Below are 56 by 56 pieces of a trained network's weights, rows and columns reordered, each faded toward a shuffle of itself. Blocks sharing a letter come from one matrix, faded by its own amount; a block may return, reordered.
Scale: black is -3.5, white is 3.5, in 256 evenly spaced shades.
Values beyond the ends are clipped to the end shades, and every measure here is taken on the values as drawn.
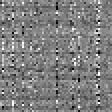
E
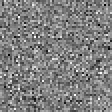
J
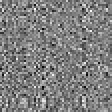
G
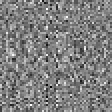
G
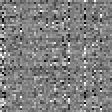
E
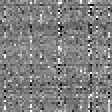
E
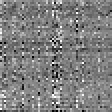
E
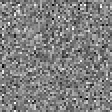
J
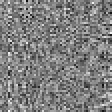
G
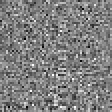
J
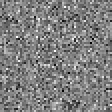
J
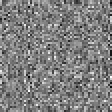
G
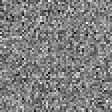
J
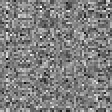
G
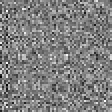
G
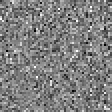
J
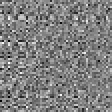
G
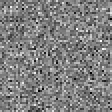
J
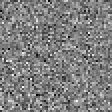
J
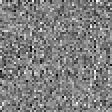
J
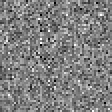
J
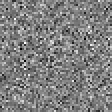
J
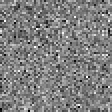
J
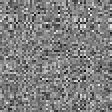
G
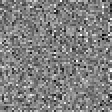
J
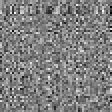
G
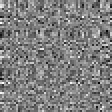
G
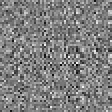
G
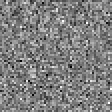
J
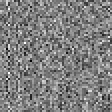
G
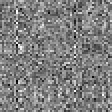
G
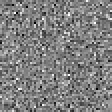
J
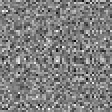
G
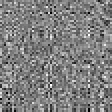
G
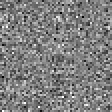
J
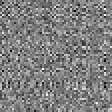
G
